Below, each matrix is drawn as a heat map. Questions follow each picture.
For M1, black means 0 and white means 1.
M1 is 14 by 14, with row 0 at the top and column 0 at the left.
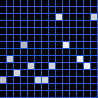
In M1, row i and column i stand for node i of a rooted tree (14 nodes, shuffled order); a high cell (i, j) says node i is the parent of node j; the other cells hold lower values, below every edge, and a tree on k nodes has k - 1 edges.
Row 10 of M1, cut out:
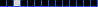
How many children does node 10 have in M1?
1
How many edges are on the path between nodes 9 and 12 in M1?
1
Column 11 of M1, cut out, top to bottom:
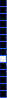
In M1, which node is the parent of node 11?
8
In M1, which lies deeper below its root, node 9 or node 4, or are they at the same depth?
node 4
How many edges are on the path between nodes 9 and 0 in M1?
3
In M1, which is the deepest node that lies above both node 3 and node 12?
6
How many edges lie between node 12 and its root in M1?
6
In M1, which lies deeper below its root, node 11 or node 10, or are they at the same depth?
node 11
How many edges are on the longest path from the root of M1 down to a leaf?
6
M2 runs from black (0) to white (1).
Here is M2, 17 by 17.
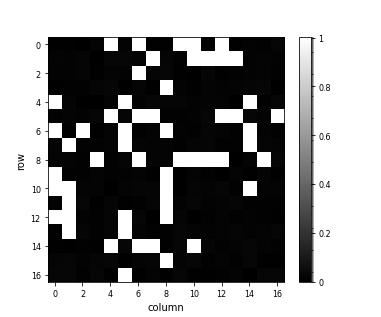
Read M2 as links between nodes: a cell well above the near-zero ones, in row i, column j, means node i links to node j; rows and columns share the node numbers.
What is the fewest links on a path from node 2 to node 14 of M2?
2
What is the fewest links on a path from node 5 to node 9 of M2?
3
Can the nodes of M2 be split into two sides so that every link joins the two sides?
yes
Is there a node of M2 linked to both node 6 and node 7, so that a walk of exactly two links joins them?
yes
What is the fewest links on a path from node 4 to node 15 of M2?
4
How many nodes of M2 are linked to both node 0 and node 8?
4
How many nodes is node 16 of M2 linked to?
1
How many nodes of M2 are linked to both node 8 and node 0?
4
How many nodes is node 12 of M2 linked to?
4
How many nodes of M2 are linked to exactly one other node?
4
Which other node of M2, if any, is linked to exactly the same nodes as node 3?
node 15
